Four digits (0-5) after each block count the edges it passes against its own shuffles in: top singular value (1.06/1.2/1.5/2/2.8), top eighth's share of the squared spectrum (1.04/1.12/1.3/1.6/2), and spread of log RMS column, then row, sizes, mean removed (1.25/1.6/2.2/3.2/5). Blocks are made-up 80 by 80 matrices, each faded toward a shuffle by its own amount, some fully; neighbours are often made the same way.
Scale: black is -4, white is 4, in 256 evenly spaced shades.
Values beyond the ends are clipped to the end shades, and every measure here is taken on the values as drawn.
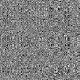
4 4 2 2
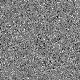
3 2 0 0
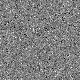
0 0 0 0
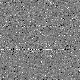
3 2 0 2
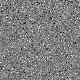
0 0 0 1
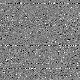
2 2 0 2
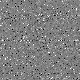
1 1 0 2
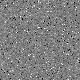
0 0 0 0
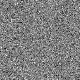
2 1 0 0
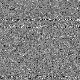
2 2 0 3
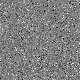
0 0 0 0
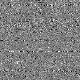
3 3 0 3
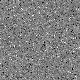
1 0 0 0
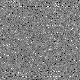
2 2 0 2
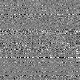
3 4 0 4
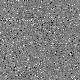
2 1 0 1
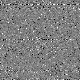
3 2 0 2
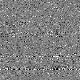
3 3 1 3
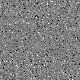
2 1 0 1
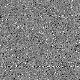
2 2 0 1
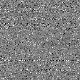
3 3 0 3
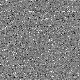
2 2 0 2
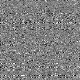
3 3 0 3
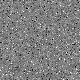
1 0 0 0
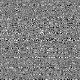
3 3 1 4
